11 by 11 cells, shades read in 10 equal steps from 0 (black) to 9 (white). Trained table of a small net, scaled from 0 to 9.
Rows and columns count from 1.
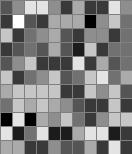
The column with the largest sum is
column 10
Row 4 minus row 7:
-4 -4 -3 -4 -1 1 -1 0 -3 -3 1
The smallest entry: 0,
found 3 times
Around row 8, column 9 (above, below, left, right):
5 5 2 7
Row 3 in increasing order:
2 2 2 3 4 4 5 5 5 6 7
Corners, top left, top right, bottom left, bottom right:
3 5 6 2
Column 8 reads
2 0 5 7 2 7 7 2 2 8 6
